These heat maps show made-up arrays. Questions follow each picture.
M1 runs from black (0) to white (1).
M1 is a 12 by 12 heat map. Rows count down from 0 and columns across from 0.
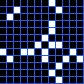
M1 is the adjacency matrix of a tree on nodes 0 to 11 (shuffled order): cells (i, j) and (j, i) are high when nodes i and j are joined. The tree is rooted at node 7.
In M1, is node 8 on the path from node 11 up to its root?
yes
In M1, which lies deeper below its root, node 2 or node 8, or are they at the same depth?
node 2
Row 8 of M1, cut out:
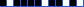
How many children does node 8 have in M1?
3
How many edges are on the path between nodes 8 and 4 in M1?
3
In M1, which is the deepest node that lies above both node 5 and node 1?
6
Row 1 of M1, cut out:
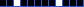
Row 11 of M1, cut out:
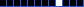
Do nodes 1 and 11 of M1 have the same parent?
yes
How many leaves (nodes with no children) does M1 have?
8
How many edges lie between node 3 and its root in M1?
1
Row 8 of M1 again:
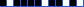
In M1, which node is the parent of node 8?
6
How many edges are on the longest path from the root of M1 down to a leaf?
4
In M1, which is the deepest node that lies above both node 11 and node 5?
6
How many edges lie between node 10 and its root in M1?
1
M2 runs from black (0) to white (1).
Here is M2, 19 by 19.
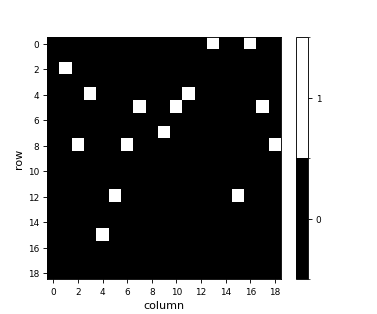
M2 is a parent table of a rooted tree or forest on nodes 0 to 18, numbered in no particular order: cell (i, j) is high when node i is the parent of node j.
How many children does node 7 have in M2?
1
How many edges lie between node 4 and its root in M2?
2
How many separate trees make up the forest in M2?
4
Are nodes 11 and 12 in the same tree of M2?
yes
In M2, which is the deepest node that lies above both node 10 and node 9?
5
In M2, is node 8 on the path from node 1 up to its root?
yes
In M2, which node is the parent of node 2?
8
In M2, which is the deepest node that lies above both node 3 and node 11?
4
